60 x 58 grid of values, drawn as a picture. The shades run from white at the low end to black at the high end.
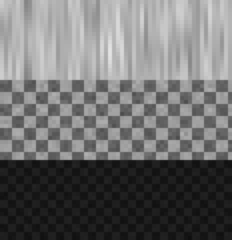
It is made of 3 by 1 panels. Panel 1,1: low, streaked downward. Panel 2,1: middling, checkered, strong in contrast. Panel 3,1: very high, checkered, faint in contrast.
